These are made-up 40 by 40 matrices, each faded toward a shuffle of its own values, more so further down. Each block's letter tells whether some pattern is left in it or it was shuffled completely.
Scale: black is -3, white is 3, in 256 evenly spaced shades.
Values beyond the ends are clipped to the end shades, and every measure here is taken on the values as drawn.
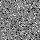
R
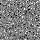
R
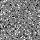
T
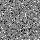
R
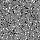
R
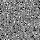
T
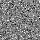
R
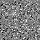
T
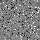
R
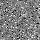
R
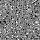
T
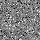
R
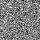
R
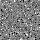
R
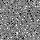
R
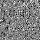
T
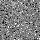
R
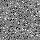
R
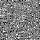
T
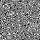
T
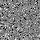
R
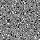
T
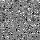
T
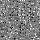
T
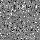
T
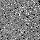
R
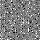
T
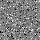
R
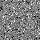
R
